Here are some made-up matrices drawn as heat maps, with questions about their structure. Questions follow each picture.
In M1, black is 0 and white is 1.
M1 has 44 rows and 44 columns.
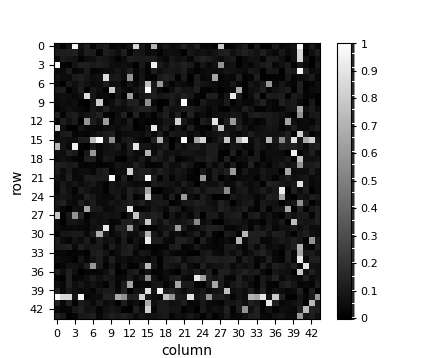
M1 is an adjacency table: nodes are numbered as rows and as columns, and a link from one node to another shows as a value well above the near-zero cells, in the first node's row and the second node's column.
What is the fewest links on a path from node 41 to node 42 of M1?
1
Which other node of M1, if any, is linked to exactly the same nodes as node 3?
node 13
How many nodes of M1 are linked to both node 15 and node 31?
2
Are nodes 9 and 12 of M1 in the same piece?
no
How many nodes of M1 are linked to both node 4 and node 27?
0
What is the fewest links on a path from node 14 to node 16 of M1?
3
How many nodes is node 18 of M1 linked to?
1
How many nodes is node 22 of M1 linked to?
1
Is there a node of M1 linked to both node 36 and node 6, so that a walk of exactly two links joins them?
no
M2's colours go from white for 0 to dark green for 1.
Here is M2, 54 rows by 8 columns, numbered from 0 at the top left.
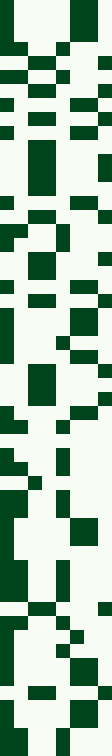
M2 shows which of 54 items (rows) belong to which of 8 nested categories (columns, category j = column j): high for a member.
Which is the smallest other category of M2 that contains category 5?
0
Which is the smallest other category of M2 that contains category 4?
0
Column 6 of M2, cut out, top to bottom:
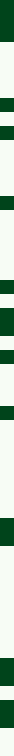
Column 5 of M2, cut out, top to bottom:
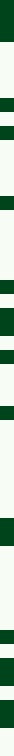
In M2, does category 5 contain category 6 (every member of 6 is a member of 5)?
yes
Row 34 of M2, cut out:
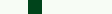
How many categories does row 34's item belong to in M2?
1
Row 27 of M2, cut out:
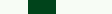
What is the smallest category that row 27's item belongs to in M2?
3
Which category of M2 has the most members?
0
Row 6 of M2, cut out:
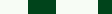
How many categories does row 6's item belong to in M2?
3
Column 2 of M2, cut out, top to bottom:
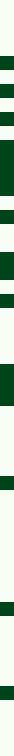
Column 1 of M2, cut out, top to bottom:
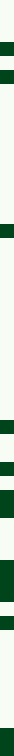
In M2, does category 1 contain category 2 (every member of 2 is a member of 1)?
no
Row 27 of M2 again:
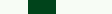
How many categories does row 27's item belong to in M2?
2
